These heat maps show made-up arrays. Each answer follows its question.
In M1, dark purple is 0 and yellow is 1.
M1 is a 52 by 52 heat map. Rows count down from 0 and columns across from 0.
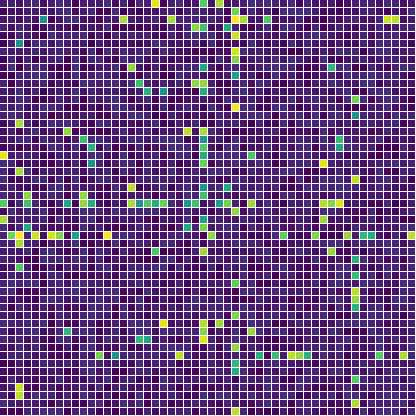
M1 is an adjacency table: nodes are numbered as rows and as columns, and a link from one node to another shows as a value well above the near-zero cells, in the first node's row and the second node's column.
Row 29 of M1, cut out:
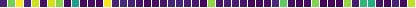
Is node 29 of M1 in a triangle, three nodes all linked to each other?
no
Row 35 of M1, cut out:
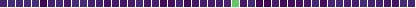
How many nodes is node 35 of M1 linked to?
1
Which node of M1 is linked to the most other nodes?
node 25
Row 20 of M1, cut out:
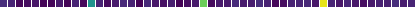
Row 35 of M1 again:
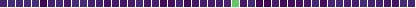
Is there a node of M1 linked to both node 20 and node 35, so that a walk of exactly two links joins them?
no
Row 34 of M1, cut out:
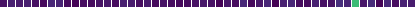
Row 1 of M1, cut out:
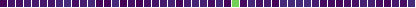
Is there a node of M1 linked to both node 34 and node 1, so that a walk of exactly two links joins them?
no
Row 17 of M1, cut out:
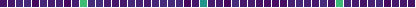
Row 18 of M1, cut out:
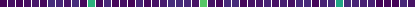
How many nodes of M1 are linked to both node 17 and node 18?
2
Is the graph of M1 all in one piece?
no
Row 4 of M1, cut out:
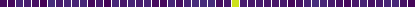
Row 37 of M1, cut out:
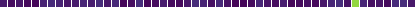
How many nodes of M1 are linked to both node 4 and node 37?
0
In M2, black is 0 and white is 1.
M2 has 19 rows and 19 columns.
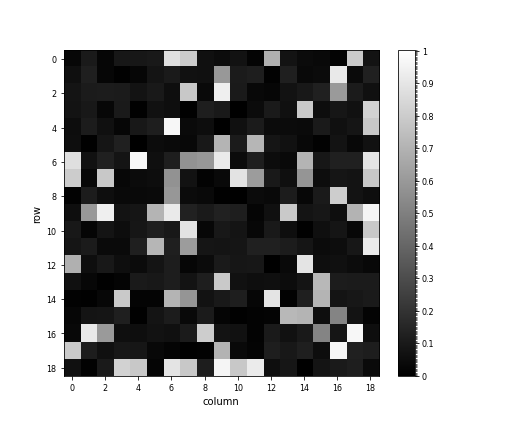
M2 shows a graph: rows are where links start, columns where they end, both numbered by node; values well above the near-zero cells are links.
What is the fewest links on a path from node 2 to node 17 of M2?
2
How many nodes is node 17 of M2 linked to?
3
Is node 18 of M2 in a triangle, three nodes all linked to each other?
yes
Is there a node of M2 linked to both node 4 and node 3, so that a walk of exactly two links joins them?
yes
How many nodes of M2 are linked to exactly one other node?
0
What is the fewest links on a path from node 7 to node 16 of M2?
2
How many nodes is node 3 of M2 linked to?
2
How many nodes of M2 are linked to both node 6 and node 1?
1
